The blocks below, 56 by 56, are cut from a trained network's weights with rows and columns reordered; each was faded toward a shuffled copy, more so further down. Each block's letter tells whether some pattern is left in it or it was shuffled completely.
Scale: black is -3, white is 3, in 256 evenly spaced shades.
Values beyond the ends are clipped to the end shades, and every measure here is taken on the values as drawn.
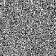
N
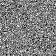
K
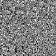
N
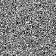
N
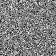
K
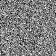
K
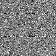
N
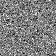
K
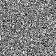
K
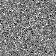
K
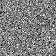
K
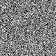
N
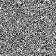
N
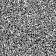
K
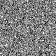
K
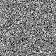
N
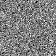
N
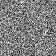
K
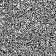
K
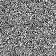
K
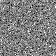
K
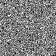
K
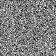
K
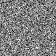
K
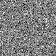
N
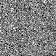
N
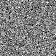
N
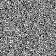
N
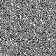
N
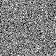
K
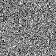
N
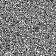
N
